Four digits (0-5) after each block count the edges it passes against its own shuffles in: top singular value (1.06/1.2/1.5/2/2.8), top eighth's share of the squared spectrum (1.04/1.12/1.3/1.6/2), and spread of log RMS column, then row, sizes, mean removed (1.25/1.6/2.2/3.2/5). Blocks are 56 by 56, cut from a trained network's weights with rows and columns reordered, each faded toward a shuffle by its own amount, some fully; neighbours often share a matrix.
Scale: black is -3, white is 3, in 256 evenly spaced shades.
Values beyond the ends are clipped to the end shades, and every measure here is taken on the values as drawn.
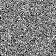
0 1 0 0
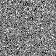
0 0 0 0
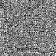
2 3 1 2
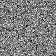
0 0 0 0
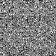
2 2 2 0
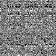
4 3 2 2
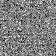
0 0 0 0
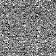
2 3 2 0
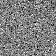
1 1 0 0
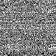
3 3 1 1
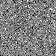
0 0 0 0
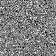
1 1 1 0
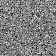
1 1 0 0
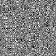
3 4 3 2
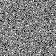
0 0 0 0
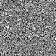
2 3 1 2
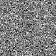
2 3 1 1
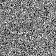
0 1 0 0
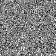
2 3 1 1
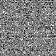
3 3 2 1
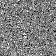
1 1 0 0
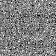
2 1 0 0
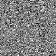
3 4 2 1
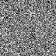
2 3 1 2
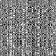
4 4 2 3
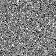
0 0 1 0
